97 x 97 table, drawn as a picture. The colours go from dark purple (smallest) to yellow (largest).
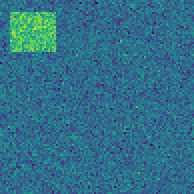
Overall the values sit about 40% of the way up the scale. The halves do not mirror each other. In the top left lies a patch that is higher than the rest. The top left is the ninth with the highest average.
